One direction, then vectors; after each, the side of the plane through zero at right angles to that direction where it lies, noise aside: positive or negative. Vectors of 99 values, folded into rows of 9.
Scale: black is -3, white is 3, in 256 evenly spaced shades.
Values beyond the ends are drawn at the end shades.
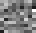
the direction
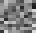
positive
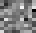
negative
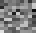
negative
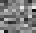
negative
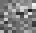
negative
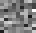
positive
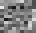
positive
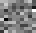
positive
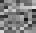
negative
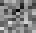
positive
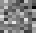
positive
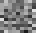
positive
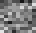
negative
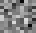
positive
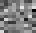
negative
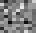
negative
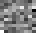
negative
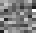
positive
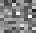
negative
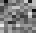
negative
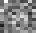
positive
